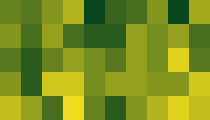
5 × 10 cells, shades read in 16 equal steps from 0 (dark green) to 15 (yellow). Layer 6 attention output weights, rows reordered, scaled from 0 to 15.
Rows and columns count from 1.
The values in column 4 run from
4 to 15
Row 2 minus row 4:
0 2 -4 -9 -5 -7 0 -1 1 -9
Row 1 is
6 5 8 11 0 3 4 8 0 10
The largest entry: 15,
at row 5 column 4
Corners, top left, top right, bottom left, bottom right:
6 10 12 12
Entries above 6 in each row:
4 5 5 9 7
